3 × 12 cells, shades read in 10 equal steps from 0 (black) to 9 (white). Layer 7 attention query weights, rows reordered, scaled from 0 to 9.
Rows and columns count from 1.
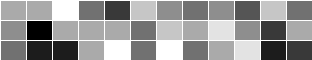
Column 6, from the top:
7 4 4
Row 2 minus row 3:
1 -1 5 0 -3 0 -2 2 2 -3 1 4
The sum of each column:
15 7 16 16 17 15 21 14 19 16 10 12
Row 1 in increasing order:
2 3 4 4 4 5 5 6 6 7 7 9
